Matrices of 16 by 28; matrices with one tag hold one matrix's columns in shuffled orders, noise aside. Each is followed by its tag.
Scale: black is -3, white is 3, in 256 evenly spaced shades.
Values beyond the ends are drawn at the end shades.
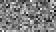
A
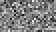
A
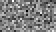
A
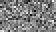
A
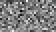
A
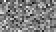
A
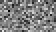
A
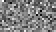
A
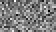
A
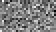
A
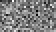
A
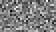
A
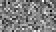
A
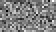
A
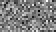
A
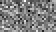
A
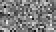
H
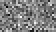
H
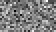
A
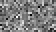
H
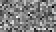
H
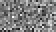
H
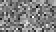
H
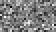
H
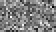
H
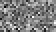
H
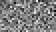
A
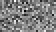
A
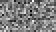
A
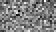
A
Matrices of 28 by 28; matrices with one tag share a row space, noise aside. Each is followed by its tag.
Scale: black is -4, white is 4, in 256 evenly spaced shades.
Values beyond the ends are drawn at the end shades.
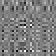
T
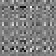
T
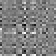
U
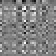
U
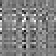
U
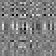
T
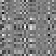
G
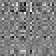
T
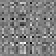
T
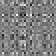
T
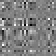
G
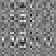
T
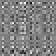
T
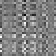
U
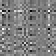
G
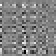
U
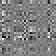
G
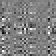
G
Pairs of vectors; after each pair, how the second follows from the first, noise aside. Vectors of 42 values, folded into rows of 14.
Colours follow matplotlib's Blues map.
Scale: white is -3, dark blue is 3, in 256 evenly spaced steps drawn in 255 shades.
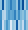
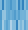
shrunk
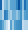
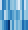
negated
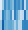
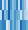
wrapped around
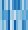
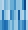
wrapped around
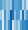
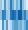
shuffled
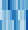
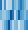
shuffled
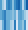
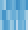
shrunk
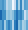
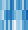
reversed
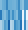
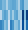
negated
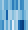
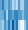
negated
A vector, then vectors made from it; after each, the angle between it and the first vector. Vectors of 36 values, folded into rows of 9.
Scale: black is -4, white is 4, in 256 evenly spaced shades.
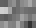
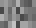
partly opposed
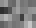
nearly opposite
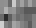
partly aligned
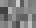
partly opposed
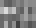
partly aligned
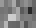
orthogonal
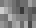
partly aligned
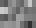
nearly parallel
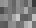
partly opposed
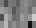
partly aligned
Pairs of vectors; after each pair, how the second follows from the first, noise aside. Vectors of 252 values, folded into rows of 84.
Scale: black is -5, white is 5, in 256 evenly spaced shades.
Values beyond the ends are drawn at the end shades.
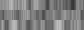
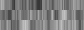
wrapped around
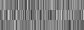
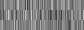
sign-scrambled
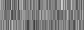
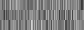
wrapped around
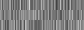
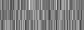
sign-scrambled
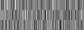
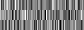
scaled up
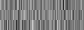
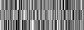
scaled up
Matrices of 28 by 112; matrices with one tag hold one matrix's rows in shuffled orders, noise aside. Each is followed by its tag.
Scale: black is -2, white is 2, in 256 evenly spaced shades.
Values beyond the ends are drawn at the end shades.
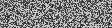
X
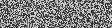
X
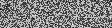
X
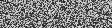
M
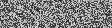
X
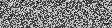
M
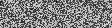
M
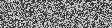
M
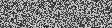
X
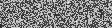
M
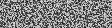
M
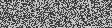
X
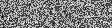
X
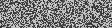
M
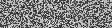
M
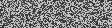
M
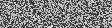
M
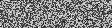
M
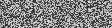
M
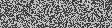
X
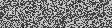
M
